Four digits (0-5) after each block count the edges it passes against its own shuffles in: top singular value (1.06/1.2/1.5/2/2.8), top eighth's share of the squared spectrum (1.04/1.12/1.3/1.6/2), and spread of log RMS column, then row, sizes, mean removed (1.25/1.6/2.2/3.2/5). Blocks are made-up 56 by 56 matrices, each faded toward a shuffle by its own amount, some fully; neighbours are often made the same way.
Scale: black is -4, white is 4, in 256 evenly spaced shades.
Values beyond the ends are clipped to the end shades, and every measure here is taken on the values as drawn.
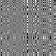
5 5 4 3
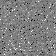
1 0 0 0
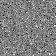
0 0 0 0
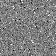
0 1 0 0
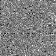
1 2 0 2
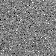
0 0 0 0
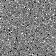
0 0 0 0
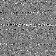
2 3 0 3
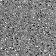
0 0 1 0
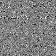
1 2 0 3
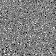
0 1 0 1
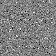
1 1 0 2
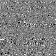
1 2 0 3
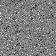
0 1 0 0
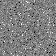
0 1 0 0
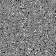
1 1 1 0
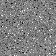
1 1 0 0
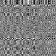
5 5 3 3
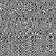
4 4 2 2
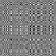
5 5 4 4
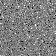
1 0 0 0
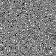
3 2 0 0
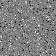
1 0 0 0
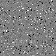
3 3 0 1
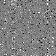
3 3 1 1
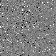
2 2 1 0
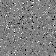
2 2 1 0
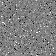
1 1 0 0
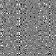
4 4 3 2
